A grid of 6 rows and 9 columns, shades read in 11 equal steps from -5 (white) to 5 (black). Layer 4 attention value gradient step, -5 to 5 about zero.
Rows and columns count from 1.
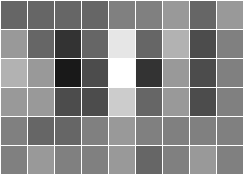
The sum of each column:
-3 0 11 6 -14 6 -5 6 -1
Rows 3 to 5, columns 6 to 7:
3 -1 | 1 -1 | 0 0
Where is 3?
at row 2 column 3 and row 3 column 6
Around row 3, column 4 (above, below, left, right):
1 2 4 -5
